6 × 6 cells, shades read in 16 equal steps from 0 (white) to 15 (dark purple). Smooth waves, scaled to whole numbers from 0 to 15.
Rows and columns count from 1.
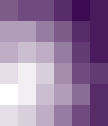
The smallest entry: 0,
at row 5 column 1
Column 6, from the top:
14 14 14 12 13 13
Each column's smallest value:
0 1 3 6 9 12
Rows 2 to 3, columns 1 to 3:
6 6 8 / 5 4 5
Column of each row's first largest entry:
5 6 6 6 6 6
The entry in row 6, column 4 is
8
